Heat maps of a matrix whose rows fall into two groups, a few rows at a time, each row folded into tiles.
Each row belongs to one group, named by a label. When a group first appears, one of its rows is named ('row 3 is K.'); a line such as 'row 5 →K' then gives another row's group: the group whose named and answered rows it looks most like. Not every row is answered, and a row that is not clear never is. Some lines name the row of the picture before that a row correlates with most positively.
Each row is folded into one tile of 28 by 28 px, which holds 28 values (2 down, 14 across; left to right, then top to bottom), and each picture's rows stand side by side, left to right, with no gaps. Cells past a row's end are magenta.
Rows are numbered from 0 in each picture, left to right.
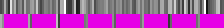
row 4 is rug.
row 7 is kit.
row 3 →kit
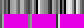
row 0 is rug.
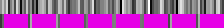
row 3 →kit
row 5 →kit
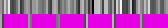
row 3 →rug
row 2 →rug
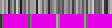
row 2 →kit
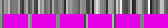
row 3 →rug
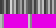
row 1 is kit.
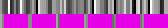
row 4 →rug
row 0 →kit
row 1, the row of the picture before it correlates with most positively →0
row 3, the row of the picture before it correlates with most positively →0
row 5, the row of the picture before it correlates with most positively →0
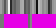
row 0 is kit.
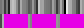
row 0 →rug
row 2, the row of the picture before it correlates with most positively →1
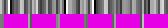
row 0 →kit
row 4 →rug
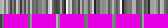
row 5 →rug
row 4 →kit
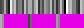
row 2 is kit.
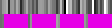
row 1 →rug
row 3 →kit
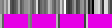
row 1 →kit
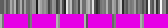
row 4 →kit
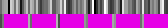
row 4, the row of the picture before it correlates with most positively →2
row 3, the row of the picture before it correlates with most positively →5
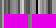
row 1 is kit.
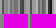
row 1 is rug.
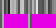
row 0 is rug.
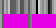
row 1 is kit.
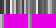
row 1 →kit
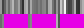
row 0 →rug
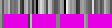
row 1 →rug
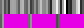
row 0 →rug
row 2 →kit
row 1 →rug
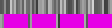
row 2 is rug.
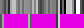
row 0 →rug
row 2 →rug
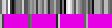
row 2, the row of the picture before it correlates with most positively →0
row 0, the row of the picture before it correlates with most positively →1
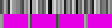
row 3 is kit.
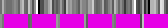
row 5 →rug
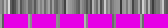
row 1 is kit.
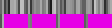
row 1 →rug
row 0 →rug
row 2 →rug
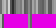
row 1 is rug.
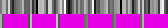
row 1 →rug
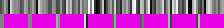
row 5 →kit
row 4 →rug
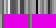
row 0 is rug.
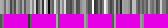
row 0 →kit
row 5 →kit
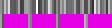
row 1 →kit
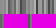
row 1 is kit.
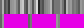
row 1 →kit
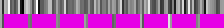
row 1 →kit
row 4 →kit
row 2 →kit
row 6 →kit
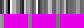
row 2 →kit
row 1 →kit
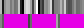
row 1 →kit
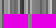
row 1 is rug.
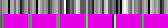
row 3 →rug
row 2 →kit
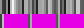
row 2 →rug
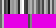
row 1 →kit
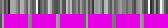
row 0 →rug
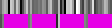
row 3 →kit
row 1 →rug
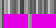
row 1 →kit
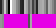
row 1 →rug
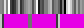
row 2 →rug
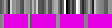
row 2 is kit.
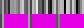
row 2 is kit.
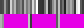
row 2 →rug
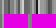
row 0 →rug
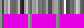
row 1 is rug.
